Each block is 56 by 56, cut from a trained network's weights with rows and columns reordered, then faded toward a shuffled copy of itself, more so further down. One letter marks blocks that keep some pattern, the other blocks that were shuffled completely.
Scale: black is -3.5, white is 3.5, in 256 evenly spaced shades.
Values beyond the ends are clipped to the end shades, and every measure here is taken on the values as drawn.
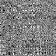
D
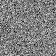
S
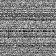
D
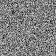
S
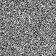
S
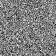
S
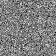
S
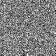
D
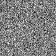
D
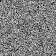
S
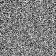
D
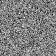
S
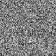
D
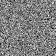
S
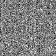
D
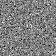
S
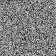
S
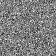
S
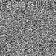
D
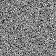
S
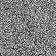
S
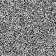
S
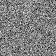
S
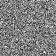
S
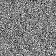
S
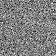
S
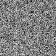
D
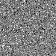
S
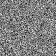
S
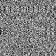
D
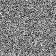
S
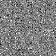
D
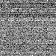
D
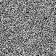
S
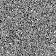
S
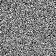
S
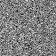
S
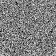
S
